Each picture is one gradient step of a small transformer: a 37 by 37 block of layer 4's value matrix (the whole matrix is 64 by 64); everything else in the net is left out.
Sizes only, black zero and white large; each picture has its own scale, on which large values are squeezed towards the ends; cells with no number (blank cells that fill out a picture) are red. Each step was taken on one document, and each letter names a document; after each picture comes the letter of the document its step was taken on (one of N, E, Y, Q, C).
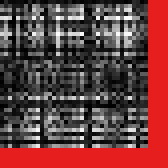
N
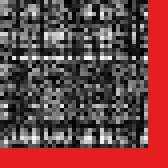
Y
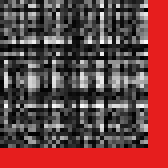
Y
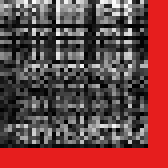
N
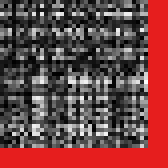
N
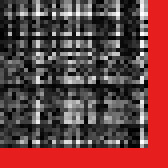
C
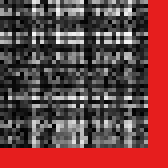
N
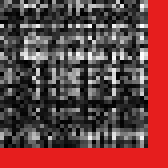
C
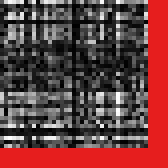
Y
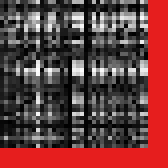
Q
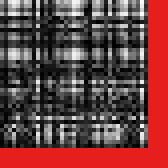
Q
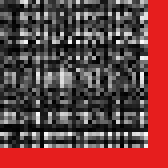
C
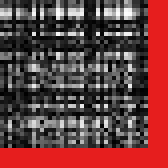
N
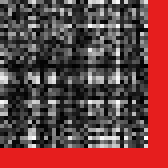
Y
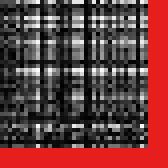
Q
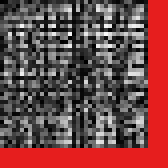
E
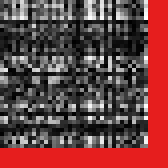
Y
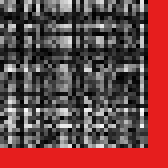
E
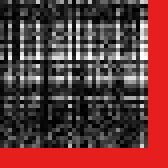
C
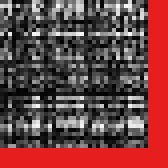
N
